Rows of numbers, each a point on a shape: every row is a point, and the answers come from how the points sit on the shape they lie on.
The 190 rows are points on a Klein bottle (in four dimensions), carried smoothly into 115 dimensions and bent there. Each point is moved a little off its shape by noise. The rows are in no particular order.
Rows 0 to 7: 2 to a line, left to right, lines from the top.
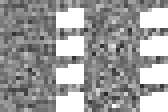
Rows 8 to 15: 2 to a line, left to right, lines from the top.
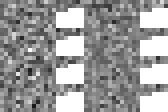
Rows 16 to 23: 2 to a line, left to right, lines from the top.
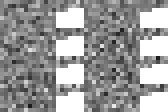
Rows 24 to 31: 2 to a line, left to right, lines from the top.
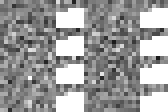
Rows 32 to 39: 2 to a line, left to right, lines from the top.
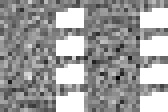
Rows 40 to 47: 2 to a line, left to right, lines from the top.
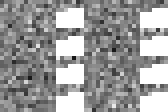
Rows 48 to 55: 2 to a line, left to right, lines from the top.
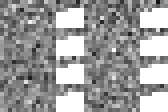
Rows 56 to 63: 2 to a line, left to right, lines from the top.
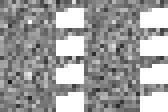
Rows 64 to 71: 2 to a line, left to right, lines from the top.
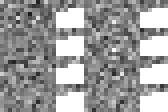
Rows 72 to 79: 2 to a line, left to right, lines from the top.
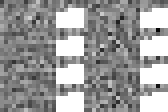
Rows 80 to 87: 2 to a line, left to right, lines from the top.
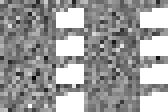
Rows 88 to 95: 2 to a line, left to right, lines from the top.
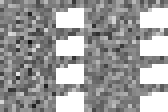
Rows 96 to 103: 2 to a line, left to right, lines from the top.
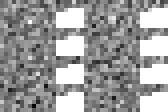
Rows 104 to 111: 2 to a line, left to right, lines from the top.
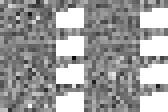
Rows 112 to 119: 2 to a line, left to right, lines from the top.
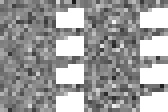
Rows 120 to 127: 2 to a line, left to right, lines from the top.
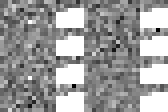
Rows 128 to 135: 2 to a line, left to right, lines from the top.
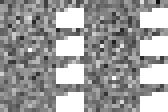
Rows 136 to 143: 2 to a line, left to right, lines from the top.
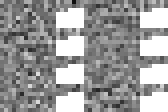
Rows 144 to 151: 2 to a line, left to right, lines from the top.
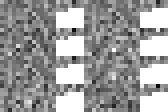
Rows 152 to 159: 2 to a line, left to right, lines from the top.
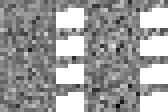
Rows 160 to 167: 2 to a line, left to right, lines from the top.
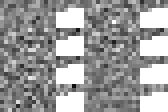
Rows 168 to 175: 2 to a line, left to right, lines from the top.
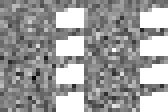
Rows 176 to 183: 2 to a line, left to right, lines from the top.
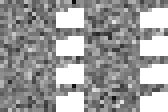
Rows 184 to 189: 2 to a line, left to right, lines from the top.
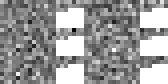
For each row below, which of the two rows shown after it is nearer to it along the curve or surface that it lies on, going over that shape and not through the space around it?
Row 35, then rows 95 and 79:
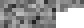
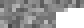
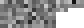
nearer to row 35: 95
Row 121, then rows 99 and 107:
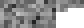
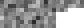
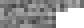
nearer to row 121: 107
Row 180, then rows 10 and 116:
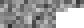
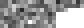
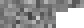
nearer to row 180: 10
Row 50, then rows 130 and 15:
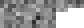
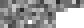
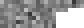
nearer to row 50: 130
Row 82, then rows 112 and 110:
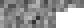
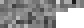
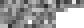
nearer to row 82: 110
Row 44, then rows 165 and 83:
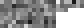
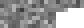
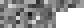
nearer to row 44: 83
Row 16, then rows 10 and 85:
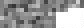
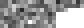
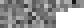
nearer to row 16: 85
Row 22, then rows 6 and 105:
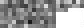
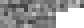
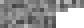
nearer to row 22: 6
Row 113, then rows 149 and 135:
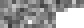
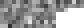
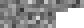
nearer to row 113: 149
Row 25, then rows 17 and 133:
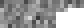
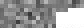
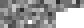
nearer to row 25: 133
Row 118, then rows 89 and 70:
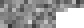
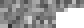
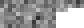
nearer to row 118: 70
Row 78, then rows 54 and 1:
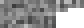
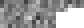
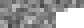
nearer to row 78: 54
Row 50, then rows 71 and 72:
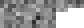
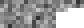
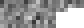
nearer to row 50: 71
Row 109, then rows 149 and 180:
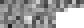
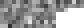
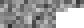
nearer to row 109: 149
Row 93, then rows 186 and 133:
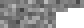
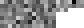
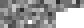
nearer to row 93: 133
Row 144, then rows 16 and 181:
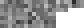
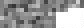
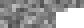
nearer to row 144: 16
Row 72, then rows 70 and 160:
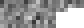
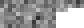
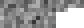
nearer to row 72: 160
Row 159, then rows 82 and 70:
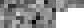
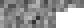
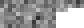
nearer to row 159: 70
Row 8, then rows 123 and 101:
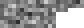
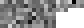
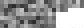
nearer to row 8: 123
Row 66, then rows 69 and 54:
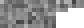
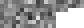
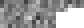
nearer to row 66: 69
